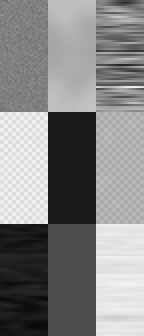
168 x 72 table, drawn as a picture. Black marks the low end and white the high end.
It is made of 3 by 3 panels. Panel 1,1: middling, fine-grained, faint in contrast. Panel 1,2: high, smooth, faint in contrast. Panel 1,3: middling, streaked across, strong in contrast. Panel 2,1: very high, checkered, faint in contrast. Panel 2,2: very low, flat. Panel 2,3: high, checkered, faint in contrast. Panel 3,1: very low, streaked across, faint in contrast. Panel 3,2: low, flat. Panel 3,3: very high, streaked across, faint in contrast.
